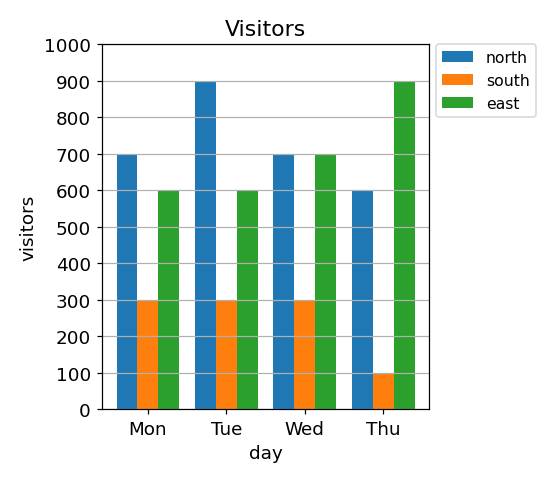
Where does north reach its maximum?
Tue
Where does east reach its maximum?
Thu
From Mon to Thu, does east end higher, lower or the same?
higher
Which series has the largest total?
north
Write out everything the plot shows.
Title: Visitors
x-axis: day, ticks Mon Tue Wed Thu
y-axis: visitors, ticks 0 100 200 300 400 500 600 700 800 900 1000
Legend: north, south, east
Values:
north: 700 900 700 600
south: 300 300 300 100
east: 600 600 700 900
